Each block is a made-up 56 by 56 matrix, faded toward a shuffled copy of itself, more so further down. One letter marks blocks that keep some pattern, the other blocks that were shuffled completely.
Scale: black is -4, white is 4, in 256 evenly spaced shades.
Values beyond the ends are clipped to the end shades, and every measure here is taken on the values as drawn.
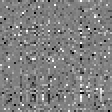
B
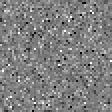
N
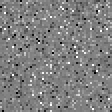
N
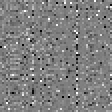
B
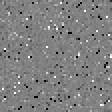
N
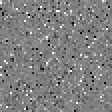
N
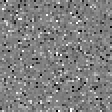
N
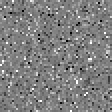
N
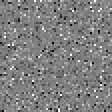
N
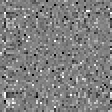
B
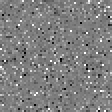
N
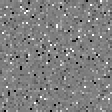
N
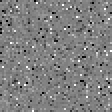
N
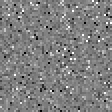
N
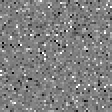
N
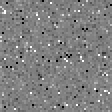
N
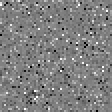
N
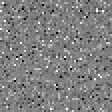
N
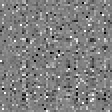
B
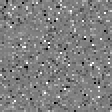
N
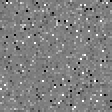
N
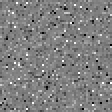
N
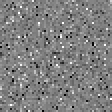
N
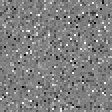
N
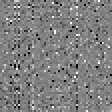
B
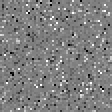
N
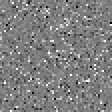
N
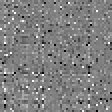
B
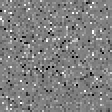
N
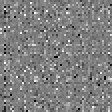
B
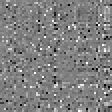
B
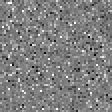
N
